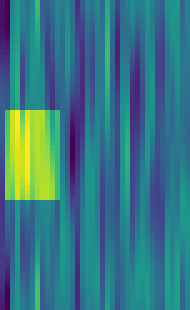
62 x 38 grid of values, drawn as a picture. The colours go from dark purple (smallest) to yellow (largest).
Odd patch: higher, in the middle left. Grain: streaks running down. Ninth with the highest average: middle left.
